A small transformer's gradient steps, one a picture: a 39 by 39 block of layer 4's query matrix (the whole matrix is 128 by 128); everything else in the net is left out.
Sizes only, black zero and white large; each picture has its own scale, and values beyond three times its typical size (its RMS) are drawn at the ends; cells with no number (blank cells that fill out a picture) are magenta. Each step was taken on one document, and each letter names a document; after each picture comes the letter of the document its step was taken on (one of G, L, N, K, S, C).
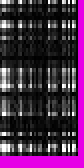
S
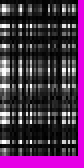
S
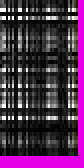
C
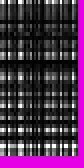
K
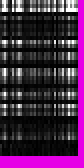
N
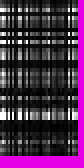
C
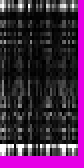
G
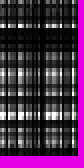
K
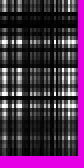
N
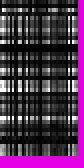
C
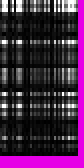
N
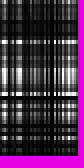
N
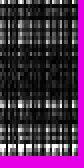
K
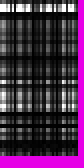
G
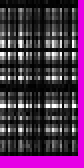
K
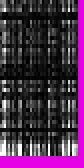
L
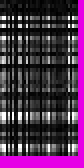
C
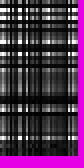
C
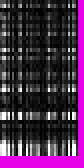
L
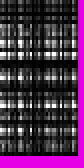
K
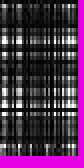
N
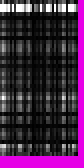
G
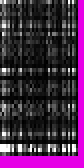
S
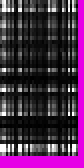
L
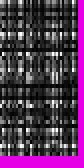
K
